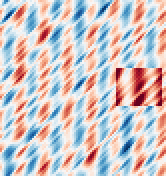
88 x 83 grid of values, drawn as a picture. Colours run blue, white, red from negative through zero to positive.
The middle right is the ninth with the highest average. No overall slope runs across the table. In the middle right lies a patch that is higher than the rest. Upright stripes repeat 7 times across the table.
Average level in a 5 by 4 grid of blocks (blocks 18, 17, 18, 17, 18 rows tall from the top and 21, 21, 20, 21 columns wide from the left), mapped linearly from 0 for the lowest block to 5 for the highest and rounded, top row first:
1011 / 1111 / 1125 / 1111 / 0111
